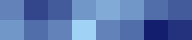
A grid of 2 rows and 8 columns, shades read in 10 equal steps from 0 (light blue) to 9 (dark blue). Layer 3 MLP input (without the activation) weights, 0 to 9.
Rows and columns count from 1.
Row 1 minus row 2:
1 2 2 3 -2 -2 -4 -2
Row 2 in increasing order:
0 3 4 4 5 5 8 9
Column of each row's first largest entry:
2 7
